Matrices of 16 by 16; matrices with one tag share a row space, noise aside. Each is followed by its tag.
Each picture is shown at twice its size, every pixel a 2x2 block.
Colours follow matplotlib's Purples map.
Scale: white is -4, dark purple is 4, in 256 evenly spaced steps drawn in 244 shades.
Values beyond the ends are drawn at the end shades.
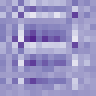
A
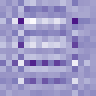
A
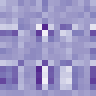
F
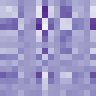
F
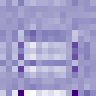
A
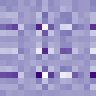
F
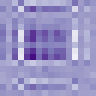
A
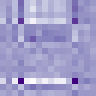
A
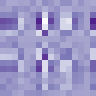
F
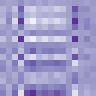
A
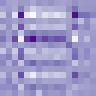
A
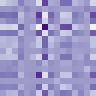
F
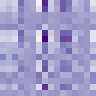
F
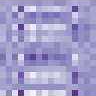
A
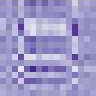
A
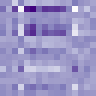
A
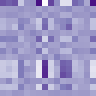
F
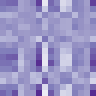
F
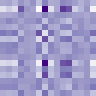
F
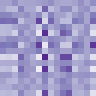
F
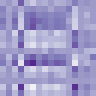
A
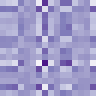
F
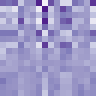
F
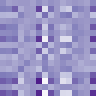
F
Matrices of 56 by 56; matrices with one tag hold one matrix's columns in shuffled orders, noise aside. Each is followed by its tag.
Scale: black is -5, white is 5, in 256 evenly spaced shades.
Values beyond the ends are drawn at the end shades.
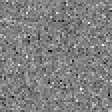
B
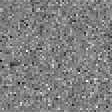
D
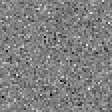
B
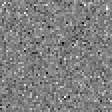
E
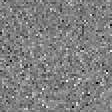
D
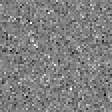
B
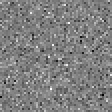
B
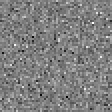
B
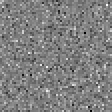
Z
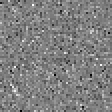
Z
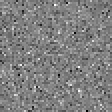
Z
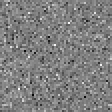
B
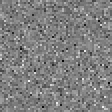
D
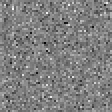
E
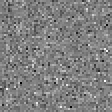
D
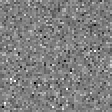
D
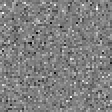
E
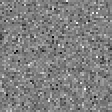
B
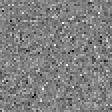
B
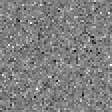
B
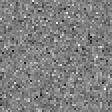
B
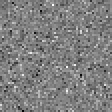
Z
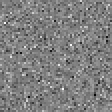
B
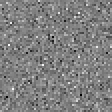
B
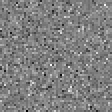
Z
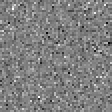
E
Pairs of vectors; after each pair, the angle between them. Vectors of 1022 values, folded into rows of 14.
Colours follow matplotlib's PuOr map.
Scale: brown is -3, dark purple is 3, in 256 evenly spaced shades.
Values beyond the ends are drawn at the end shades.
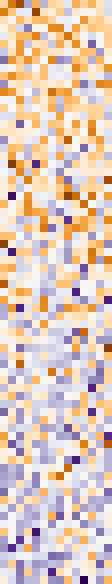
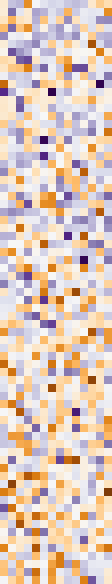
partly opposed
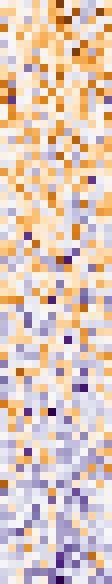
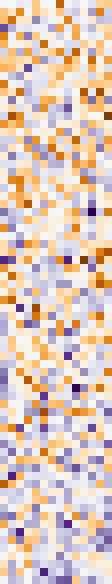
partly aligned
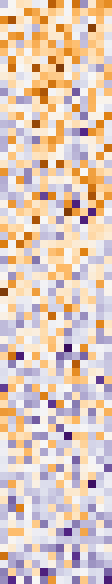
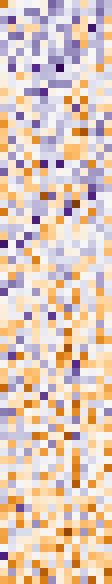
nearly opposite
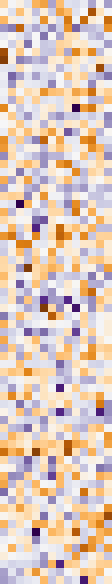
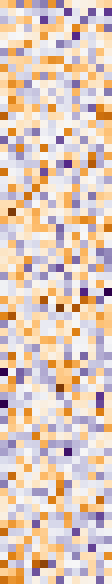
partly opposed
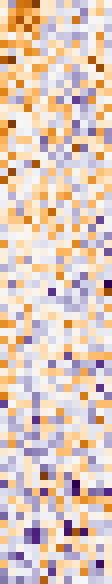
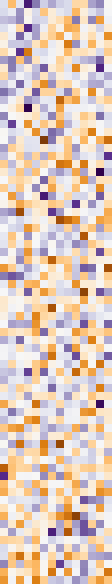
partly opposed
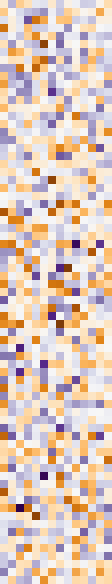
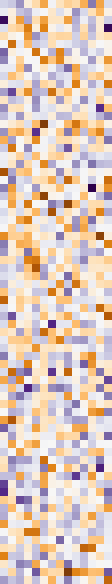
orthogonal
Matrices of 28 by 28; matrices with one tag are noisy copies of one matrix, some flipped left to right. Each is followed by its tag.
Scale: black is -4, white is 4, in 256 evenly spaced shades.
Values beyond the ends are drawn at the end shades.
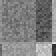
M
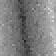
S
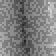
S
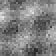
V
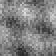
V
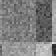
M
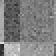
M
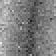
S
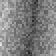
S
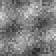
V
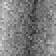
S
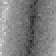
S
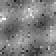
V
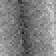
S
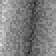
S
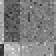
M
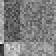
M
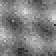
V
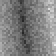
S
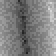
S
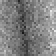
S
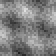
V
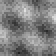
V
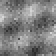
V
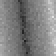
S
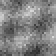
V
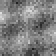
V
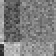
M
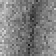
S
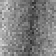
S
